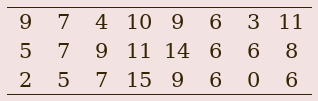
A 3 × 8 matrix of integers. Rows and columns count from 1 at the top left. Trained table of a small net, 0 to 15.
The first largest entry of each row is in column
8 5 4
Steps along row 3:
up up up down down down up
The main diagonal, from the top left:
9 7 7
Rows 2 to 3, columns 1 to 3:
5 7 9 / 2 5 7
